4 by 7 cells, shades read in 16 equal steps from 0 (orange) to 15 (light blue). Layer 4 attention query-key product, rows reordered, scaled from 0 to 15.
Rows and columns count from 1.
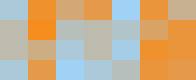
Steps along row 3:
down up down up down up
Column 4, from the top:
3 10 10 13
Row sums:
48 50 57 60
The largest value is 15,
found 2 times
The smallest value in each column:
10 0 6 3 11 1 2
